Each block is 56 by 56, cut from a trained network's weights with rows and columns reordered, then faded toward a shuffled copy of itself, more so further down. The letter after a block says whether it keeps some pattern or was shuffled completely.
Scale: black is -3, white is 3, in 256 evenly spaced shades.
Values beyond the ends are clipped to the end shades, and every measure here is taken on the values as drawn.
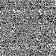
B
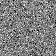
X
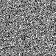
X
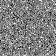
X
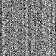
B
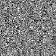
B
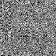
B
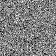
X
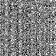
B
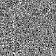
B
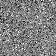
X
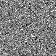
X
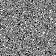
X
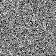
X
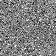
X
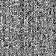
B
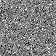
X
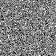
X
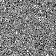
X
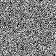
X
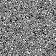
X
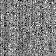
B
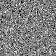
X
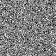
X
